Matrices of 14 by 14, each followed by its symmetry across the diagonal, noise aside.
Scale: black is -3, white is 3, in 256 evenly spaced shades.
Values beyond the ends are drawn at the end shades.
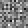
antisymmetric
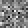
neither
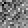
symmetric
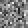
neither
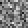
neither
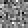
antisymmetric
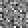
neither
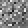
symmetric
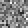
neither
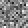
symmetric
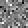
antisymmetric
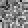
symmetric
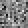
neither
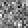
neither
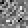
symmetric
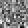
neither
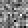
antisymmetric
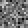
symmetric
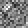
symmetric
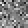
antisymmetric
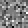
antisymmetric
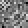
symmetric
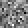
antisymmetric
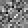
symmetric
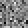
neither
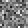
neither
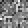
symmetric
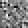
antisymmetric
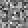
antisymmetric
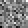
antisymmetric
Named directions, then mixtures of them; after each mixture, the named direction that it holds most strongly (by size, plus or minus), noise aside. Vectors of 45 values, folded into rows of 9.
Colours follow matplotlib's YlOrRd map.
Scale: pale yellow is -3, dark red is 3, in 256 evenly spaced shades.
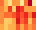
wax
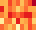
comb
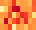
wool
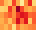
wax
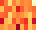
comb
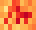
wool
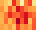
wax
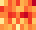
comb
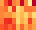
wax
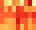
wax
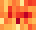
comb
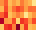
comb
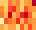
comb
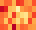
wool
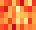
wax
